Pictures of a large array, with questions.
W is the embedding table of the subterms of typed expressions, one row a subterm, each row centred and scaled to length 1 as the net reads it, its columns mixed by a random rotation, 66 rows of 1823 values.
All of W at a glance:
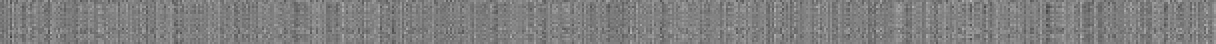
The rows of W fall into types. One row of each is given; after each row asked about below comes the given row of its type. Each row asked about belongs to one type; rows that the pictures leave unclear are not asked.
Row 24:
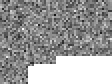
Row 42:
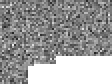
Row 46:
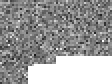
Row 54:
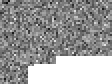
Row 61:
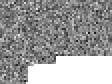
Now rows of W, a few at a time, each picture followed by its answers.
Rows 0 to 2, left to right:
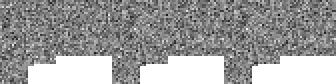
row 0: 42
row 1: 24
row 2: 24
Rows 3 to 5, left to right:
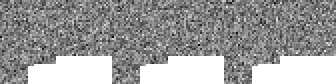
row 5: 54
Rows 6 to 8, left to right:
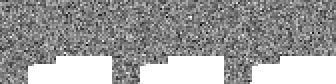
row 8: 61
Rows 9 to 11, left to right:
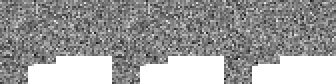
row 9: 46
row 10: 46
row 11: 46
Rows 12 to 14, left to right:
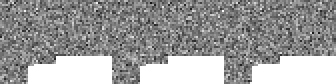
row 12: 61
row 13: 54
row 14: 61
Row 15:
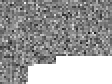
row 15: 61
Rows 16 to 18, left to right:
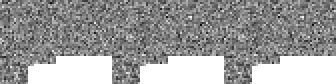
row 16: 54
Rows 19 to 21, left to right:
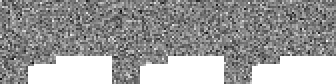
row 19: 46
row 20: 42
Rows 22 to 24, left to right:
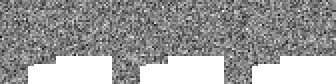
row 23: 54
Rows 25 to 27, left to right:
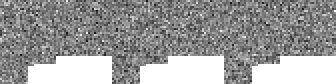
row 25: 61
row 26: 46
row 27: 54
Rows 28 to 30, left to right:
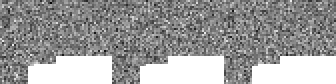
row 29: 46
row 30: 61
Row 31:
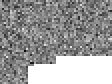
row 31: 24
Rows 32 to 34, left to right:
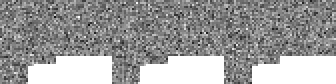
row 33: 61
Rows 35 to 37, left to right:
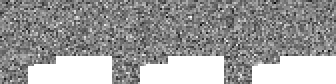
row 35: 54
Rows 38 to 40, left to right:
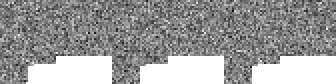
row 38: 61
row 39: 46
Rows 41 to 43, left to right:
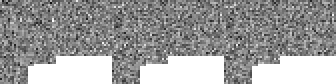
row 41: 54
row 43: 42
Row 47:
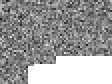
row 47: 24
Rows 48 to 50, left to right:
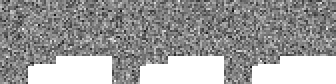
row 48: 24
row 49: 61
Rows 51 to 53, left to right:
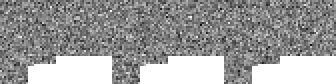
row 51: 54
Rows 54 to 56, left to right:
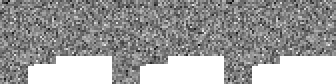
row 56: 54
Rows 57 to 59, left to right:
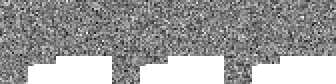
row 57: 61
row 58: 46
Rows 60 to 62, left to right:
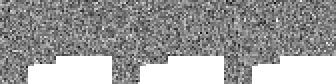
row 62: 54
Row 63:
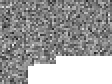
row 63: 42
